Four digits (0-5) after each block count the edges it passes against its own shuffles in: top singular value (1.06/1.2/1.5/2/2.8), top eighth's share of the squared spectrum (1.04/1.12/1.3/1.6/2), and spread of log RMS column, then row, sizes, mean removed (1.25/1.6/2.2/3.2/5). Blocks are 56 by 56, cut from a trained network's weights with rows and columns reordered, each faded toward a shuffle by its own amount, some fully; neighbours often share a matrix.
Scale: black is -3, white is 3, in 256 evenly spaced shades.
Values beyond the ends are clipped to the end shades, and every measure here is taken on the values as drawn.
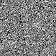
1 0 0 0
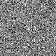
2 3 0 2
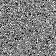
0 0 0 0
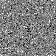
0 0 0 0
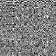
3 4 1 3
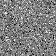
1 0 0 0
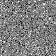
1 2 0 0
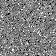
0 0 0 0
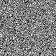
0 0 0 0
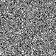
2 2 1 0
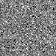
2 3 1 1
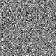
3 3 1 1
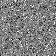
2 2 0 1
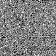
2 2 0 0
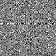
3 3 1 2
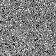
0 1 0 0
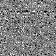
2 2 0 1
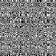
4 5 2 3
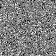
1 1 0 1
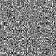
3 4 2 2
